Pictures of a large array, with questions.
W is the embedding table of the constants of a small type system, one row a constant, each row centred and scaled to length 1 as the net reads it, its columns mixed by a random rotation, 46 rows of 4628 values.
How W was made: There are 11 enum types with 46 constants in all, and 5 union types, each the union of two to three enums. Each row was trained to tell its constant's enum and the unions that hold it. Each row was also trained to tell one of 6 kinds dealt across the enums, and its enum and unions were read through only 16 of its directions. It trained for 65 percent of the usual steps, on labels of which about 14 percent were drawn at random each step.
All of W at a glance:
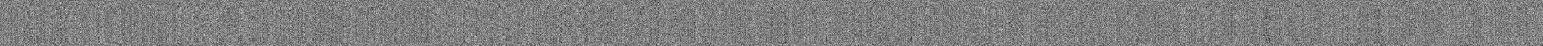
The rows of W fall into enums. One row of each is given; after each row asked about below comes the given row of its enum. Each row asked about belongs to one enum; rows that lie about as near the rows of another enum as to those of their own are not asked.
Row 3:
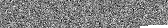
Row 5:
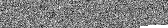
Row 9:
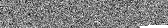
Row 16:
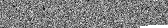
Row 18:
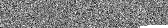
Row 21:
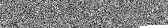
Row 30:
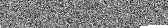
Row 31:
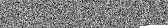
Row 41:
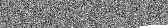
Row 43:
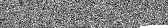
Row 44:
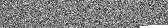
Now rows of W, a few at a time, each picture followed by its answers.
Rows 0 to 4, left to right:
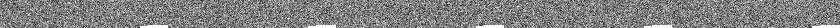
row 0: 44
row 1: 18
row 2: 31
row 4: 44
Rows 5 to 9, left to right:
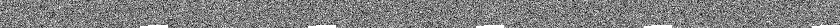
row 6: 43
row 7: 21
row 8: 21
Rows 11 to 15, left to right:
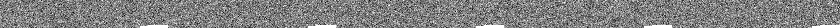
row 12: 9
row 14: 30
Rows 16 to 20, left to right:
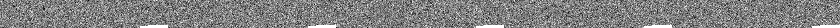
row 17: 5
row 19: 21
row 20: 3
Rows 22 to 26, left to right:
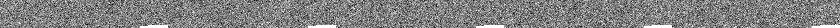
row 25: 21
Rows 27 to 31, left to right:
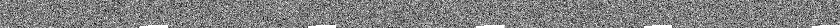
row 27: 9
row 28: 5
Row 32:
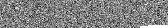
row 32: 18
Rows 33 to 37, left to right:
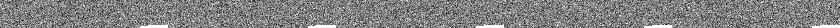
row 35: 9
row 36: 3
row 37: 18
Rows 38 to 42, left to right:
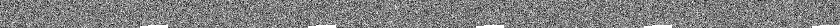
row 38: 5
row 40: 5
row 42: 18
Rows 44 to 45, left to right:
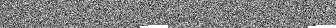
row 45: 3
